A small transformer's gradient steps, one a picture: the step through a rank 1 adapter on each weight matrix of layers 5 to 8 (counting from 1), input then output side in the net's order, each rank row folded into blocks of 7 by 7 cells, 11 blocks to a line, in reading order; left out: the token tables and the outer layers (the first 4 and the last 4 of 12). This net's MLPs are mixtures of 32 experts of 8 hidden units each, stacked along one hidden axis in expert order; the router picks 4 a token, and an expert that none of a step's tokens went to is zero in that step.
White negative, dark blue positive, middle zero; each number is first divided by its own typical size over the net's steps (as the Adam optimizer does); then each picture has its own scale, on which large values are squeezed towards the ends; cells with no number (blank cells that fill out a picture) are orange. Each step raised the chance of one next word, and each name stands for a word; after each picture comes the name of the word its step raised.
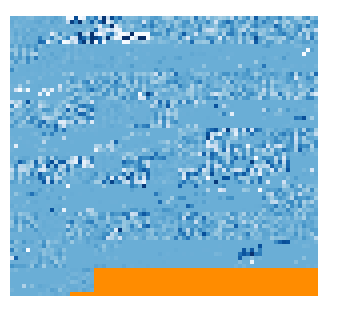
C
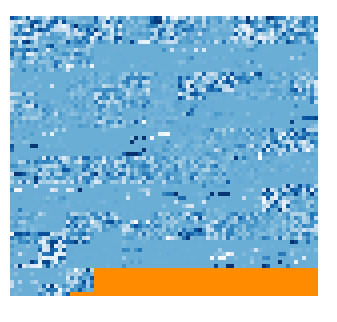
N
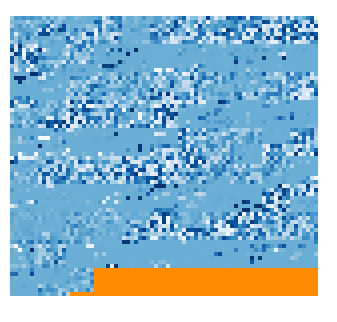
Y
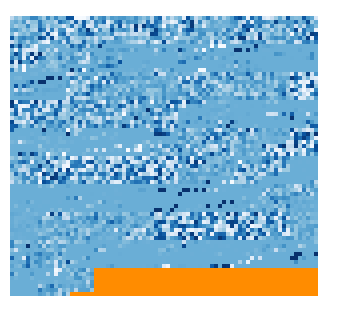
Y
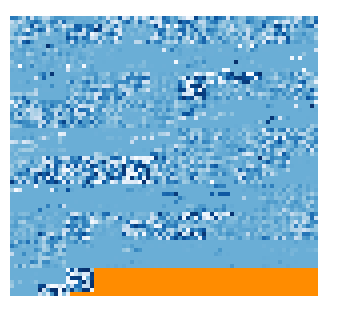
C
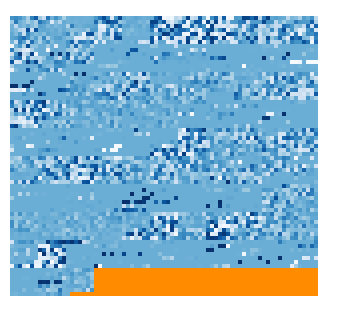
Y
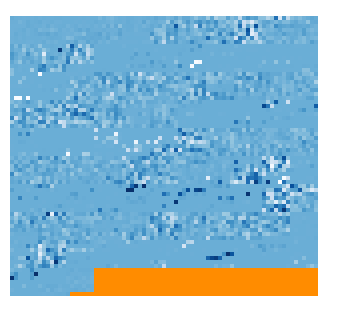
C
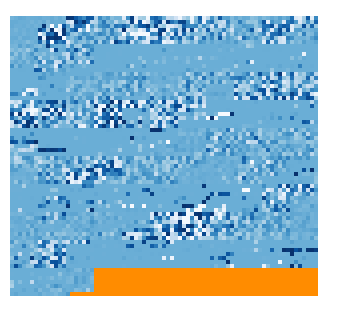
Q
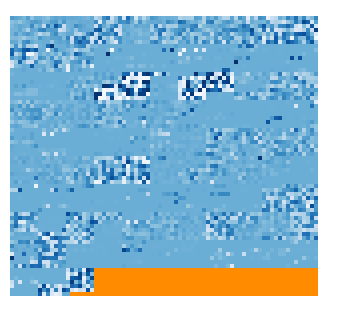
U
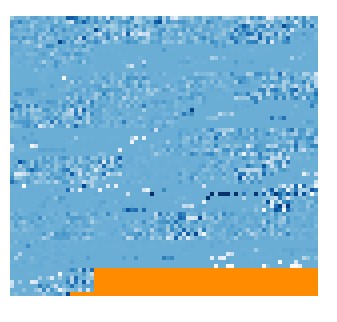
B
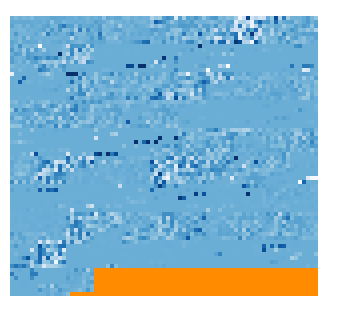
N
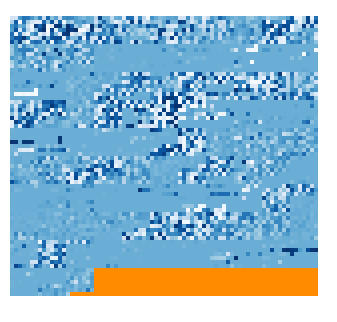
Q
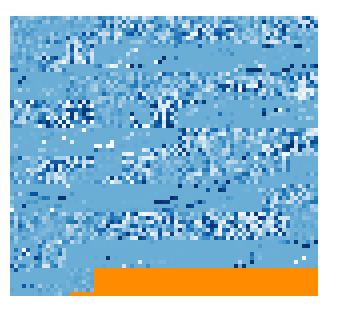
Y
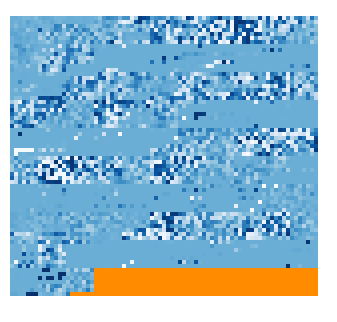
Q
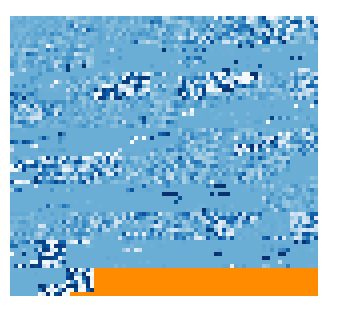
Y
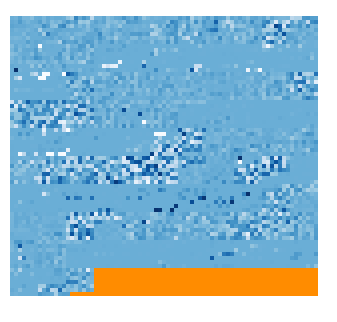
C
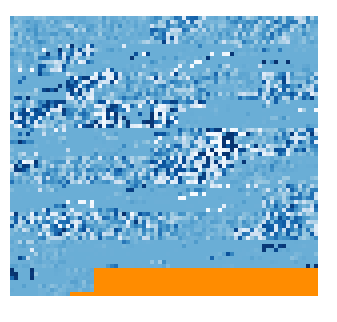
Q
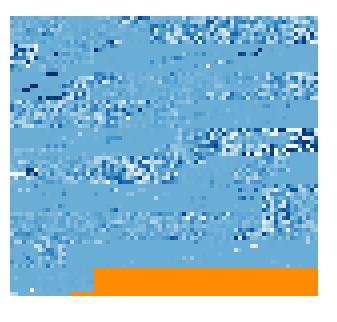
U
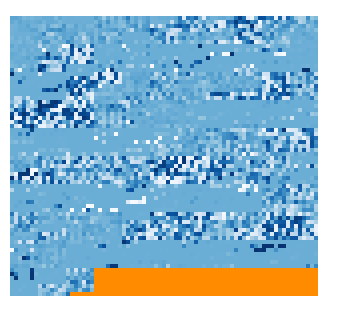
Q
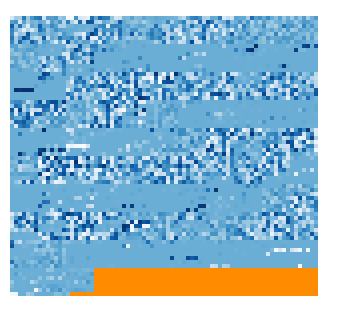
B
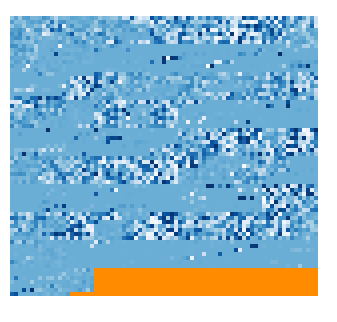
N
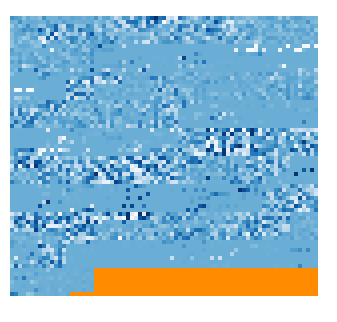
C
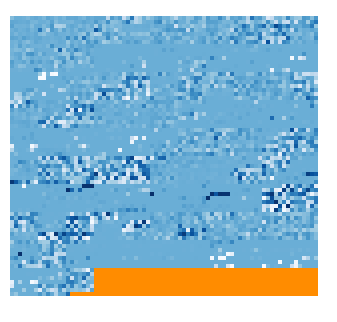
C
